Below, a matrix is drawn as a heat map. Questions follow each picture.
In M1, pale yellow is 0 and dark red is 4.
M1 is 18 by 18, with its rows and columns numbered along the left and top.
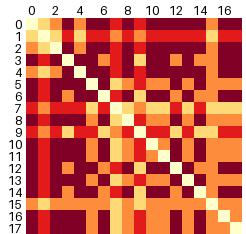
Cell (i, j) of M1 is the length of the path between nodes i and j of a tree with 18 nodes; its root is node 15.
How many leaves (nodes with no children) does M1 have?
14
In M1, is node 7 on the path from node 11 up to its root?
yes
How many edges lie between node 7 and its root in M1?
1
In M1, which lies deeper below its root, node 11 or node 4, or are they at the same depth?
the same depth
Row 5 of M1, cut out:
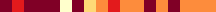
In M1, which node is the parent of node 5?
7
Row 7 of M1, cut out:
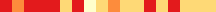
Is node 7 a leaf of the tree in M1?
no
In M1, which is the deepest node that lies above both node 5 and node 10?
7
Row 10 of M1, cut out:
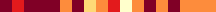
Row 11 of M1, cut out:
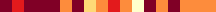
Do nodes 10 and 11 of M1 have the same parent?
yes
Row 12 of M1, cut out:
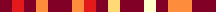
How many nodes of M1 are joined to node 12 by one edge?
1
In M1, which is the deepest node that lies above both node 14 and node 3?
9
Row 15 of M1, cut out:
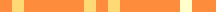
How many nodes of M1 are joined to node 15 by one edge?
3
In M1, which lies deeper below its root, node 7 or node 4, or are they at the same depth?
node 4
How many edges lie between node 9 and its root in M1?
1
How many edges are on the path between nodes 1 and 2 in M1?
1
